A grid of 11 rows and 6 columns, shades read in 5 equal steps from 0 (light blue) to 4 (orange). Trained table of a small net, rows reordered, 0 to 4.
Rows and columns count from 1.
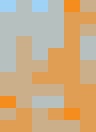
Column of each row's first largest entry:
5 5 5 5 4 4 3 5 1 5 1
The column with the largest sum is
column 5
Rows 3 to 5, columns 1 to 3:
1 1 1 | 1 2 1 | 1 2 1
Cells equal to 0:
2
